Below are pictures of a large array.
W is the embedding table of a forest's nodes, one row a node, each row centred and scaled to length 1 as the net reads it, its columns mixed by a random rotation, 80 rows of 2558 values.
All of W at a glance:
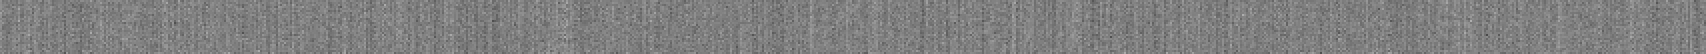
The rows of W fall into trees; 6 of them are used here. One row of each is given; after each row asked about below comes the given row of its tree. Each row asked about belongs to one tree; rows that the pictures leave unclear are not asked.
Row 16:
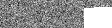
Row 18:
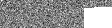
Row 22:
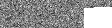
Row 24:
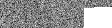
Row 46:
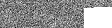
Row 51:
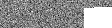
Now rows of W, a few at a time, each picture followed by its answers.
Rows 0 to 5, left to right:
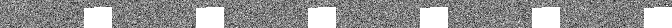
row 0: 51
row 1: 24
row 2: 46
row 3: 24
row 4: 46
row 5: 51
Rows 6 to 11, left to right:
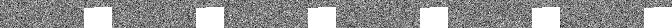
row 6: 16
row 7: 46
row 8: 18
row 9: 22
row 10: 46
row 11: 16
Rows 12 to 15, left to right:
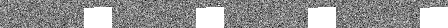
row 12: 51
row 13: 51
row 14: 24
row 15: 46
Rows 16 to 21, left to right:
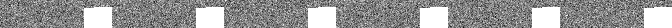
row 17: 51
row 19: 51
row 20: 24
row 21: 18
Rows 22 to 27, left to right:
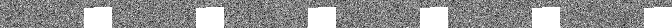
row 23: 46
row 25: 16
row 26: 18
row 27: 51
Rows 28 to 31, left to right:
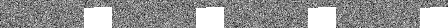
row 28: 16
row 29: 46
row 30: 51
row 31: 24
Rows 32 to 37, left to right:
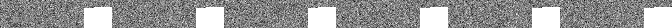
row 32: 22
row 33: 46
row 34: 46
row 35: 24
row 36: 24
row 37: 24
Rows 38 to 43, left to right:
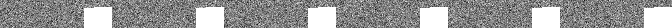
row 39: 46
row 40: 16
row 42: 16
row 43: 24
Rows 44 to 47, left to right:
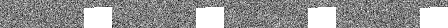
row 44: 51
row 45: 16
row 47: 51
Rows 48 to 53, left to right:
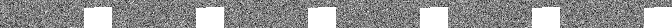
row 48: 16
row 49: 46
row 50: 46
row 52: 51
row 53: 24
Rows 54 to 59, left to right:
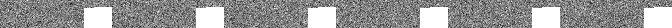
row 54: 46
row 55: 16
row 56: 22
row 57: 24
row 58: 24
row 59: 51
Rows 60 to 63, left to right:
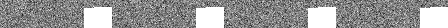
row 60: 51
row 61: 22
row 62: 16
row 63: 24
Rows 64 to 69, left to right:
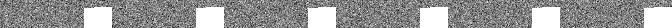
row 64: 18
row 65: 16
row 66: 46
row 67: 16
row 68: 24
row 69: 46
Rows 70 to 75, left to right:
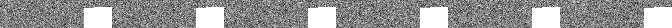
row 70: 51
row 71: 16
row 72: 16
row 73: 24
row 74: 22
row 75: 51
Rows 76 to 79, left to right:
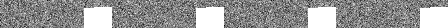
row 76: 16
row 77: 46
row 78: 16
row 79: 24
